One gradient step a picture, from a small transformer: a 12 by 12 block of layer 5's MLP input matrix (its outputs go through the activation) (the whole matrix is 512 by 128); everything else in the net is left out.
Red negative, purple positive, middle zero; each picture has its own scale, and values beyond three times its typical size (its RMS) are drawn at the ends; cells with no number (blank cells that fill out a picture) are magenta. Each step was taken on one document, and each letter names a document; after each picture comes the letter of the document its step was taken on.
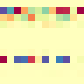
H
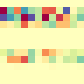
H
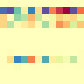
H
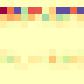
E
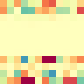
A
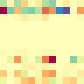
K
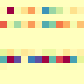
E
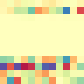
K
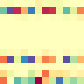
K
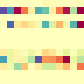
H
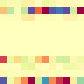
A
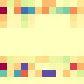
A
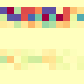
E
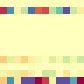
K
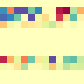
H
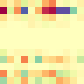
K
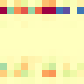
K
